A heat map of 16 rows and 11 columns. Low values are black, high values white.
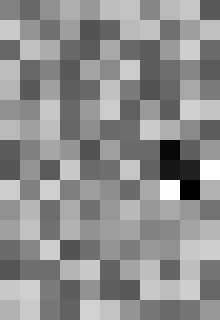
The values follow a bell shape. An odd patch, rougher than its surroundings, sits in the middle right. The texture is fine-grained noise. The middle right is the roughest part. No overall slope runs across the table. The halves do not mirror each other.
